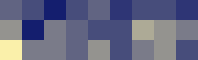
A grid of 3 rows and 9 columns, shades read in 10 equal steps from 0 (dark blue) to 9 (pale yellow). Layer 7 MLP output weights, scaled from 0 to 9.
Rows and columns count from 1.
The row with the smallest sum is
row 1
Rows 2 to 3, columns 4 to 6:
3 2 2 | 3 5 2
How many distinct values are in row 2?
6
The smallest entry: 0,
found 2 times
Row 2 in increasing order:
0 2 2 3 4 4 5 5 6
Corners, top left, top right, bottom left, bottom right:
3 1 9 2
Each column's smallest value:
3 0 0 2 2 1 2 2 1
